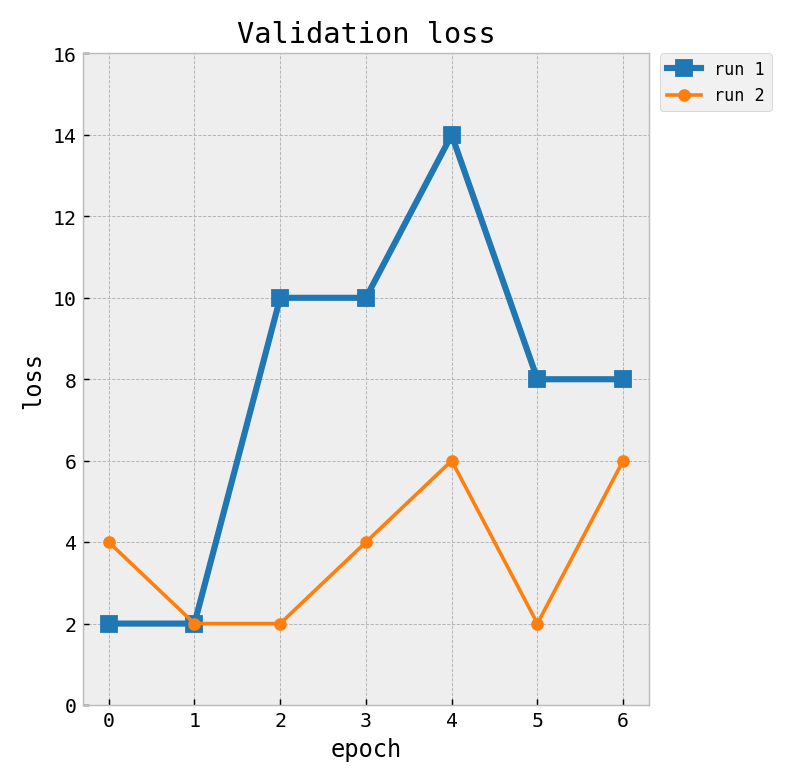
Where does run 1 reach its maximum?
4
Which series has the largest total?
run 1
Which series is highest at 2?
run 1
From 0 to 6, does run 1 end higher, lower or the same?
higher
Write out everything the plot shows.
Title: Validation loss
x-axis: epoch, ticks 0 1 2 3 4 5 6
y-axis: loss, ticks 0 2 4 6 8 10 12 14 16
Legend: run 1, run 2
Values:
run 1: 2 2 10 10 14 8 8
run 2: 4 2 2 4 6 2 6
